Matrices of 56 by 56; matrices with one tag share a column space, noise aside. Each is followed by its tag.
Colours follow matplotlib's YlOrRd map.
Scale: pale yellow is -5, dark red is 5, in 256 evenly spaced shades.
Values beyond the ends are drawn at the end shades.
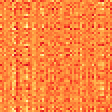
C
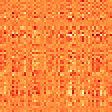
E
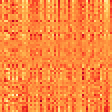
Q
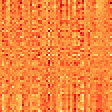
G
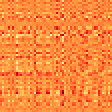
E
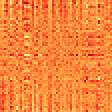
G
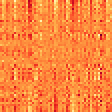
Q
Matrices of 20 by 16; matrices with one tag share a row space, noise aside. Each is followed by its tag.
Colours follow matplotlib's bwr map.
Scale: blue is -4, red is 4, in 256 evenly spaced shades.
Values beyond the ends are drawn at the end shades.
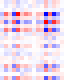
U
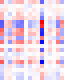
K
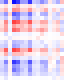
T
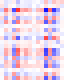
U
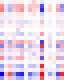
K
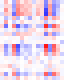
U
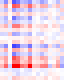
T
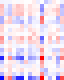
K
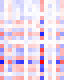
K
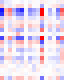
K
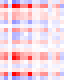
T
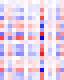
K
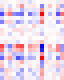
K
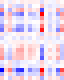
K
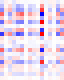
K
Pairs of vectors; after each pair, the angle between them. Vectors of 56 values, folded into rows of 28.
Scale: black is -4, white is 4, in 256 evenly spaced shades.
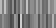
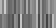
nearly parallel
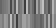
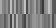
nearly opposite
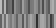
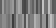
partly opposed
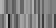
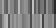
partly aligned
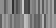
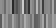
nearly parallel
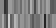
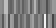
nearly opposite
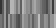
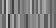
partly opposed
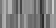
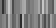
orthogonal
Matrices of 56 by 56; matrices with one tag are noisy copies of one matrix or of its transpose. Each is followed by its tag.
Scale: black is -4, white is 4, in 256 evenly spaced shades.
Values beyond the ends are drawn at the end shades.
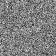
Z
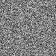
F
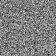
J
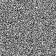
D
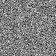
F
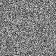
F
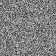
F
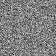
F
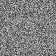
F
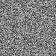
F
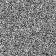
Z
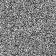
Z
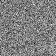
J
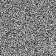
J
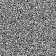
D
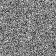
Z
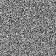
D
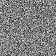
D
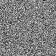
D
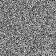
J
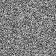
F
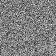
J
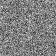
Z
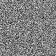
D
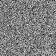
J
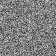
Z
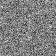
Z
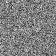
Z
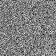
J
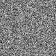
F
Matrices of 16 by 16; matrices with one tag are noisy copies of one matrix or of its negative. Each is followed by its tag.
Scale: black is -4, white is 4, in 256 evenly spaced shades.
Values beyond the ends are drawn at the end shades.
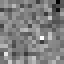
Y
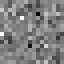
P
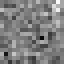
Y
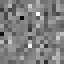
P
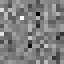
P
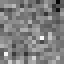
Y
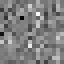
P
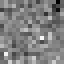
Y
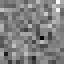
Y
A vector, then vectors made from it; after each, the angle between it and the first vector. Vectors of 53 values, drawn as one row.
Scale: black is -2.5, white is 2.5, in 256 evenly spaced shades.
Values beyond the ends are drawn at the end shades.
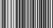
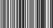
partly aligned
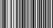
nearly parallel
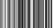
orthogonal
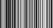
nearly opposite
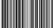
partly aligned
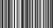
orthogonal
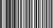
nearly opposite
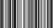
partly opposed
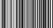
nearly parallel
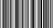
partly aligned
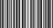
partly aligned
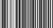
nearly parallel
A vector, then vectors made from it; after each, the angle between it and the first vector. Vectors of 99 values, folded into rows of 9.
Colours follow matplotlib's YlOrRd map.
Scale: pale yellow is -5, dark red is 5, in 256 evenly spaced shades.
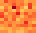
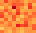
nearly parallel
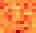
partly opposed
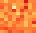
nearly opposite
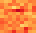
partly opposed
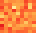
nearly opposite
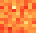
nearly opposite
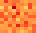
nearly parallel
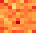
partly opposed
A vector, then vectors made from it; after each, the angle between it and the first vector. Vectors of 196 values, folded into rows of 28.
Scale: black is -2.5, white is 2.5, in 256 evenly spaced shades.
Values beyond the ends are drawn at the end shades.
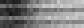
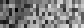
partly aligned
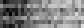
nearly parallel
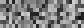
orthogonal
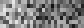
partly opposed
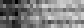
nearly parallel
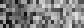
partly aligned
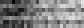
nearly parallel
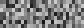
orthogonal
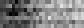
nearly parallel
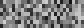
orthogonal
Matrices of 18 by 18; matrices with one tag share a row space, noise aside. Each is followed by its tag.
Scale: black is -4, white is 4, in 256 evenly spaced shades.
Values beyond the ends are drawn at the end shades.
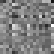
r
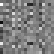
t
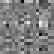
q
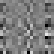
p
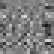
p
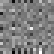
t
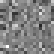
r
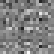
q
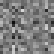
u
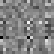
p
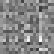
q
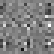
p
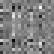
t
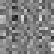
r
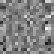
p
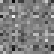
u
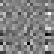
p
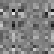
u
